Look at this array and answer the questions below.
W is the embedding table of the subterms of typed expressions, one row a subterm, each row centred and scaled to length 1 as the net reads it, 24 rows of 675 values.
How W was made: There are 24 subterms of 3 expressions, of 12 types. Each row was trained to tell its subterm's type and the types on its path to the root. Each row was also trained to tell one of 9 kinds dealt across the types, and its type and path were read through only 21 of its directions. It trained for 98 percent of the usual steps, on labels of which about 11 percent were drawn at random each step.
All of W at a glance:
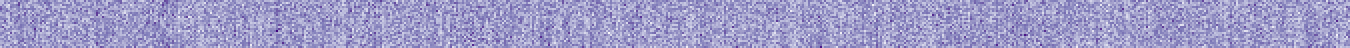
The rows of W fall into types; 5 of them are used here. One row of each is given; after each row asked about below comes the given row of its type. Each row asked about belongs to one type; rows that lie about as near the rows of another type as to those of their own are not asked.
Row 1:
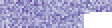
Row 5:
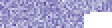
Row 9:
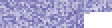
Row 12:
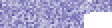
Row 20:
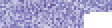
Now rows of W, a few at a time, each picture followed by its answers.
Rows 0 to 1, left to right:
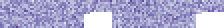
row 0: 12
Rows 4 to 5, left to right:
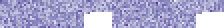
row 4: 9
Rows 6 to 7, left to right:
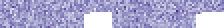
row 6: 1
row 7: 20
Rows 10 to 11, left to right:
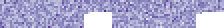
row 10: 1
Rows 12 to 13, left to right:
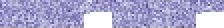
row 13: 20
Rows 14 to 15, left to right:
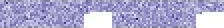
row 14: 1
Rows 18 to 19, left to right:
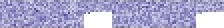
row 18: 12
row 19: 9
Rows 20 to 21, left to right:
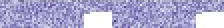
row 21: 1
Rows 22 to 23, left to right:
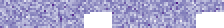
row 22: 12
